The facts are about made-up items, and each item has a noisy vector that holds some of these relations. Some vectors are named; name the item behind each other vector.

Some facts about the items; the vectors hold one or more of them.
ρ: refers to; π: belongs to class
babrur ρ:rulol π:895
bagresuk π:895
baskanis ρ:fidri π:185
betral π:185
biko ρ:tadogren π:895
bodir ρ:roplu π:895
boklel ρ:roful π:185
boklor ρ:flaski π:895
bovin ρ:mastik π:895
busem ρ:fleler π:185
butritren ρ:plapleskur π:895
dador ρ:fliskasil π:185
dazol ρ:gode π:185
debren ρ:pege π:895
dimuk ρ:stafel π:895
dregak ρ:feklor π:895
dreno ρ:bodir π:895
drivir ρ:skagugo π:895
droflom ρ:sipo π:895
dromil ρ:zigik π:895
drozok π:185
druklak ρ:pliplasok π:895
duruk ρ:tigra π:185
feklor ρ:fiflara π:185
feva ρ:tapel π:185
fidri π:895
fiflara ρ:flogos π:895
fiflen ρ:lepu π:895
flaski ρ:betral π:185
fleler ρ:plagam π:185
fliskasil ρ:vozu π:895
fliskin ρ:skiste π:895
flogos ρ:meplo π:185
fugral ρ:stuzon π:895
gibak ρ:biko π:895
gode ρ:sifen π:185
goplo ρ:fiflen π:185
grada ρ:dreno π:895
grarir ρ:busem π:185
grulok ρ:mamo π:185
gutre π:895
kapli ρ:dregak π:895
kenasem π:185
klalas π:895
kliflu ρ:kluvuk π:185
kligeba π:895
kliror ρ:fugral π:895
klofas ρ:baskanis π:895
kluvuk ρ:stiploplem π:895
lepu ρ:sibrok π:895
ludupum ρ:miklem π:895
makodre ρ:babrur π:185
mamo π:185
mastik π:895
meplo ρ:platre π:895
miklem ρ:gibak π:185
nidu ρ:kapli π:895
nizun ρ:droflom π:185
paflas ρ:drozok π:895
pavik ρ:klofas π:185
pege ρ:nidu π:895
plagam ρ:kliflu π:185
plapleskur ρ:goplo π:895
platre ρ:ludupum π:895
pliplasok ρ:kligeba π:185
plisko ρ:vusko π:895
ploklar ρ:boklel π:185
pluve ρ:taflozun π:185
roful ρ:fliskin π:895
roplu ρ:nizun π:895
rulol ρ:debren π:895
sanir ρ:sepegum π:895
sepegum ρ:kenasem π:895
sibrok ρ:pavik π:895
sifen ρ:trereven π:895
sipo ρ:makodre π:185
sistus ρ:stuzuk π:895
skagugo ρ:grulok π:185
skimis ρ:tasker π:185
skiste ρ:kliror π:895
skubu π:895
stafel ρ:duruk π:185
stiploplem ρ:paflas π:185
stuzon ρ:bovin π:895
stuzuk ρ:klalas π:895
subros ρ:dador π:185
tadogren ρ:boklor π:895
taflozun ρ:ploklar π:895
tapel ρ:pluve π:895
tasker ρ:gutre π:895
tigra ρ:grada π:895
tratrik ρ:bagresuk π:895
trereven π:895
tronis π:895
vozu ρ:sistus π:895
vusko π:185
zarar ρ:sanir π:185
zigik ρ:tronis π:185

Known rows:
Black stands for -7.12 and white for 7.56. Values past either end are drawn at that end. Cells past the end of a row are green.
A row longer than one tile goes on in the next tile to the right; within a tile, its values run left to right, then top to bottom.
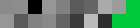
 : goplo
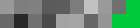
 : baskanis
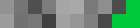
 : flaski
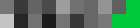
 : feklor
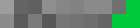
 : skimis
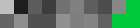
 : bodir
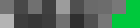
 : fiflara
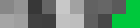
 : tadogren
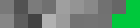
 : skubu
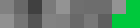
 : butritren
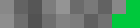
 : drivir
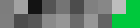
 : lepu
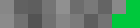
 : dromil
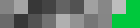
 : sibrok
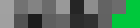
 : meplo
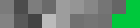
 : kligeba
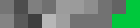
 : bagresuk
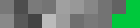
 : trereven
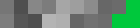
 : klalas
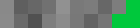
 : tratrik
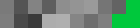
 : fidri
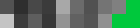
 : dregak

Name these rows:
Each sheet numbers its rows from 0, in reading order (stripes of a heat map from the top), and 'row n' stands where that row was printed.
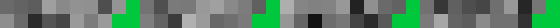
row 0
roful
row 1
mastik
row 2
platre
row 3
droflom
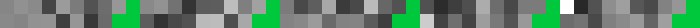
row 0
kluvuk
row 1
klofas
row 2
makodre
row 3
kapli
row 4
tigra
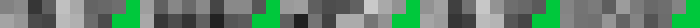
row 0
boklor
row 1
flogos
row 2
pavik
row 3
biko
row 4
paflas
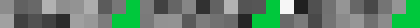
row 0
boklel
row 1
sipo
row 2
grada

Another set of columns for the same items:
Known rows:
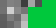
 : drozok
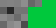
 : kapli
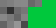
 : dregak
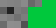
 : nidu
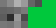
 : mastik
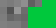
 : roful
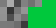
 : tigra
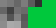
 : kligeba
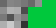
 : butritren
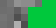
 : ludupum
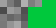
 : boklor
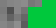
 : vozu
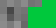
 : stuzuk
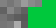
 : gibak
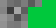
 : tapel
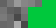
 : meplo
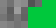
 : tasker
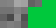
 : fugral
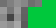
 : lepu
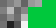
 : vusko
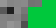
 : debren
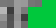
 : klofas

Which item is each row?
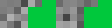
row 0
nizun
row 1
fiflen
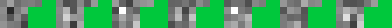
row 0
dreno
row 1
grarir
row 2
flaski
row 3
feklor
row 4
goplo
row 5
tadogren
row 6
feva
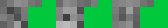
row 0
fiflara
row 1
plapleskur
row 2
kluvuk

